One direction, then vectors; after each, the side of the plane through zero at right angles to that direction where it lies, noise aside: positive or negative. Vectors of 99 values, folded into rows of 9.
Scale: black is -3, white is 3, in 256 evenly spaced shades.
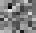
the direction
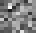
negative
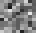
positive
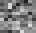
negative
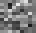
positive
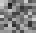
positive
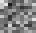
positive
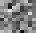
positive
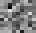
positive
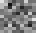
positive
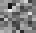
positive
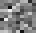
positive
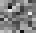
positive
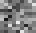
negative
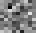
positive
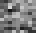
negative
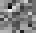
positive
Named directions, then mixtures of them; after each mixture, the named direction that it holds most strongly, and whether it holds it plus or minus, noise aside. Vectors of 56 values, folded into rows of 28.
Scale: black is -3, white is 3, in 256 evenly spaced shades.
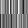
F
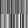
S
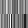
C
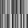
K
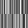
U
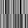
U, minus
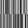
U, minus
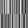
U, plus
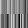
S, minus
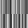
K, minus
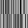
U, minus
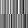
F, plus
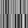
U, minus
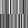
F, plus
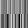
S, minus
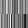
C, plus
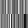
C, plus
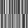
U, plus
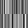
U, plus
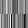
C, plus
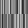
U, plus
